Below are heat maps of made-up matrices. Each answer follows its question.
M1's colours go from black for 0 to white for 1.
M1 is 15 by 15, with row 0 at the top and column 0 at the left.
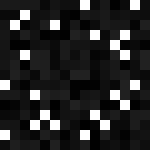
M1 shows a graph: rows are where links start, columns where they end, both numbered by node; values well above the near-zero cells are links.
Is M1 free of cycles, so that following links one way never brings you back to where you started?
no
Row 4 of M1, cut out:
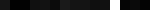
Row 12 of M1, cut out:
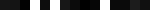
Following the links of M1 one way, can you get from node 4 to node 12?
yes
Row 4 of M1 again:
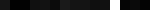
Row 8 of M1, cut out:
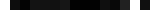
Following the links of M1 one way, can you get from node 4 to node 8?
no
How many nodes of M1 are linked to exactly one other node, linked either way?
3
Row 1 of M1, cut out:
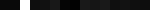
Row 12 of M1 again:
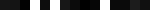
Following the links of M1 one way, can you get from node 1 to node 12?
yes
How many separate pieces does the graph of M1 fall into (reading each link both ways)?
5
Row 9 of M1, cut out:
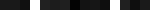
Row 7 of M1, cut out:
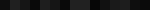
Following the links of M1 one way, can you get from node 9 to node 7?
no
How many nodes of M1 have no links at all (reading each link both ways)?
3
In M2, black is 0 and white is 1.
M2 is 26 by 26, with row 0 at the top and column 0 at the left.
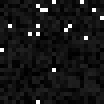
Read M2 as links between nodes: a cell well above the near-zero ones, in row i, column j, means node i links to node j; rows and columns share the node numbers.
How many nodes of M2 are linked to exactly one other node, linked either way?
9
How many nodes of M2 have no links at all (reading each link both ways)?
8
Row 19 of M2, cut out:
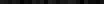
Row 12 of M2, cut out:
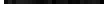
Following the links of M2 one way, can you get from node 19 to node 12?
no
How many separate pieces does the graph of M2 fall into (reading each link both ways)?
9
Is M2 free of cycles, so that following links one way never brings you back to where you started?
yes
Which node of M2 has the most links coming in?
node 9
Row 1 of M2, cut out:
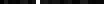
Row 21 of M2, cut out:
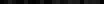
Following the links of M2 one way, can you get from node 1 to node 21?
yes
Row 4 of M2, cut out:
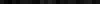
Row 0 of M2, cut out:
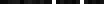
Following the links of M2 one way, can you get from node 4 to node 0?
no
